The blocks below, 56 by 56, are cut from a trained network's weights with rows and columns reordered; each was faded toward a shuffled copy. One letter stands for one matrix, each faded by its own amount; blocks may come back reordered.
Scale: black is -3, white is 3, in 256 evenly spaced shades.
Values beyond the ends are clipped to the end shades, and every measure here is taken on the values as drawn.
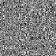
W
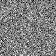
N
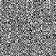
W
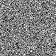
N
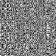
W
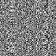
W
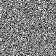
N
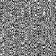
W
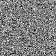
N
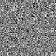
W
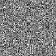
W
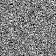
N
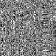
W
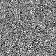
N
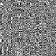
W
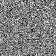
N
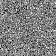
N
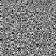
W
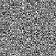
W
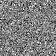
N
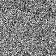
N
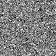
N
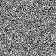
N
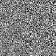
W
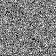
N
